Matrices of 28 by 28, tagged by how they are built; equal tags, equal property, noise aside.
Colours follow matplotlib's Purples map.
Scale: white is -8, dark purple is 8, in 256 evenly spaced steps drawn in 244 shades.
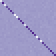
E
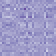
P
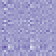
P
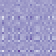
P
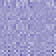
P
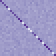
E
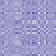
P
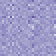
P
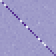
E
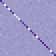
E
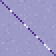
E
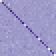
E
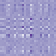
P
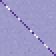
E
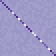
E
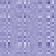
P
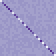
E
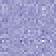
P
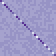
E
